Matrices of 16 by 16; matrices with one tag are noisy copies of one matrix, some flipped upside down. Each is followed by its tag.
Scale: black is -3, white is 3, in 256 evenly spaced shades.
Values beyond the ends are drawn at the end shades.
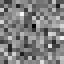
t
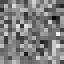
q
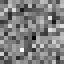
t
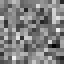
q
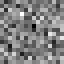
t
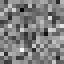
t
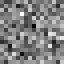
t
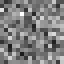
t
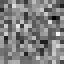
q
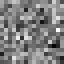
q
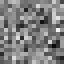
q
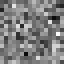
q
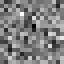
t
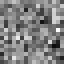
q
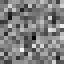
t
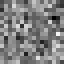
q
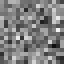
q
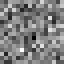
t
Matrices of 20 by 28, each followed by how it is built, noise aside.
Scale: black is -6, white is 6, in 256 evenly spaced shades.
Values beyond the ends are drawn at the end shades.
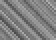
Toeplitz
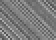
Toeplitz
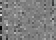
uneven columns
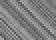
Toeplitz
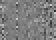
uneven columns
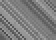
Toeplitz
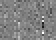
uneven columns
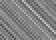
Toeplitz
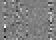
uneven columns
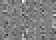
uneven columns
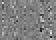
uneven columns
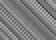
Toeplitz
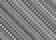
Toeplitz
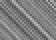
Toeplitz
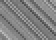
Toeplitz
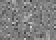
uneven columns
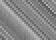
Toeplitz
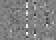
uneven columns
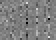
uneven columns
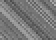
Toeplitz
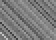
Toeplitz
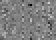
uneven columns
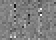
uneven columns
